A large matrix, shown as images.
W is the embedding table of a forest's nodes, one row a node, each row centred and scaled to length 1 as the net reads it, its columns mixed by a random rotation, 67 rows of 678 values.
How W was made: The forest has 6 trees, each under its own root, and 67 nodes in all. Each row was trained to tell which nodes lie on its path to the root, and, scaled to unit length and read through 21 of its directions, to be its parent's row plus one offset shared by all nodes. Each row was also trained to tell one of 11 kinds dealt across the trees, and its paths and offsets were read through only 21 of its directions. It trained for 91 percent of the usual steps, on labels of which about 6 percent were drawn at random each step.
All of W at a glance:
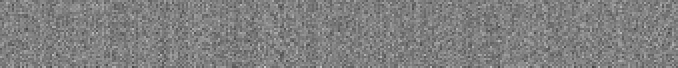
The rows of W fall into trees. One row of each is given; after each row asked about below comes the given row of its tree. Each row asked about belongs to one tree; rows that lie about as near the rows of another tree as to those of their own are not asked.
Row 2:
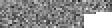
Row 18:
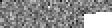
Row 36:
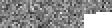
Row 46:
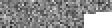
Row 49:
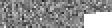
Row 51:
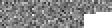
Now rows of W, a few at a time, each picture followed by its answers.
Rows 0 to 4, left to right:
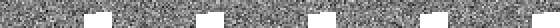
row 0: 49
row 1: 51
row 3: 49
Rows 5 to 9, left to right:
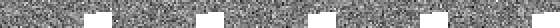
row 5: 51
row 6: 51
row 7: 36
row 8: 36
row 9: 51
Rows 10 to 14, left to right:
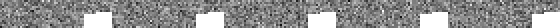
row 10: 51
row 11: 36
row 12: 46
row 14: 46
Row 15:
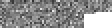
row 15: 36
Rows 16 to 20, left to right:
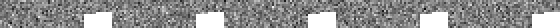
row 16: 46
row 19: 49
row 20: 51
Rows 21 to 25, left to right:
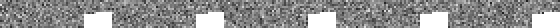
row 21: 2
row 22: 49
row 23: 46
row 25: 51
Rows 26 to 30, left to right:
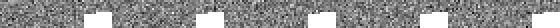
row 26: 49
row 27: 36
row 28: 18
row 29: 18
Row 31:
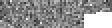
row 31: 18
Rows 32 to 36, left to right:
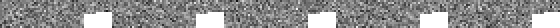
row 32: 18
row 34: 49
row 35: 51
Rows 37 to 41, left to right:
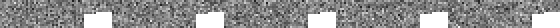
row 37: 46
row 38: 18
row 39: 51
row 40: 51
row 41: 51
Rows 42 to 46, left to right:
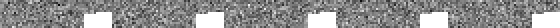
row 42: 36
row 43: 18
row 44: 36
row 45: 36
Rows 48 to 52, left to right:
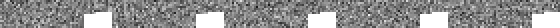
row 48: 46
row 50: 49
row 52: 36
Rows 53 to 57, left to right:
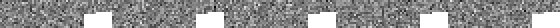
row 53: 51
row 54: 36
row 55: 18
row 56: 36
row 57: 36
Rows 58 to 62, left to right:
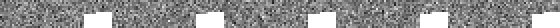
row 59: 2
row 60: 46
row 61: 36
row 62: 51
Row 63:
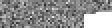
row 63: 49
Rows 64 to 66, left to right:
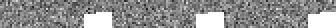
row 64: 49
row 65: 18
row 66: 49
